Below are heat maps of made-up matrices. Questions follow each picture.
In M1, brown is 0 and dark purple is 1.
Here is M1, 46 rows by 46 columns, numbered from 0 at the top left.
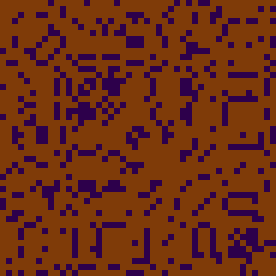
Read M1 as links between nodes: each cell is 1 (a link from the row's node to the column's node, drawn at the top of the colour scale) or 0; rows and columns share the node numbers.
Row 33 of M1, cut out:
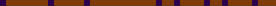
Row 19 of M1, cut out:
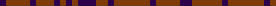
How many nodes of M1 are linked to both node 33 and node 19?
3
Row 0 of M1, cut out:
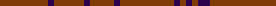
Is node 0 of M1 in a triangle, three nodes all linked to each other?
yes
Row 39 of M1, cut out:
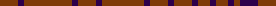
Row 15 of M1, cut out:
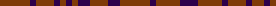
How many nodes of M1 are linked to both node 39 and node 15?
2
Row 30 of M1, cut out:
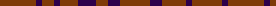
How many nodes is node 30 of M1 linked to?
12
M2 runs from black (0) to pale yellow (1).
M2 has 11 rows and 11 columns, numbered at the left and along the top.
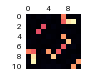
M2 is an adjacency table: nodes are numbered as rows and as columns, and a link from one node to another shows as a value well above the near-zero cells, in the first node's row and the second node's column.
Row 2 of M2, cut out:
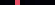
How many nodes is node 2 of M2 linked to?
1
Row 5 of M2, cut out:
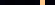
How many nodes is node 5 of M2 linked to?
1
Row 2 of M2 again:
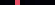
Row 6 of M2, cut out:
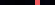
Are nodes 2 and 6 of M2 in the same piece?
no
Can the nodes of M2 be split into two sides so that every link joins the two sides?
yes
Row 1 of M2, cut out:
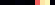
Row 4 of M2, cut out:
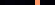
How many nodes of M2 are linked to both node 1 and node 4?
1
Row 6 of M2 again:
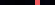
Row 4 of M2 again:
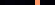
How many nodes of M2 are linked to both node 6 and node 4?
1
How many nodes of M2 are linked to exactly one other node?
7
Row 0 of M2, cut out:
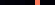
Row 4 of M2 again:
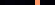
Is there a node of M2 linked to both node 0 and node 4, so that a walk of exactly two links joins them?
yes
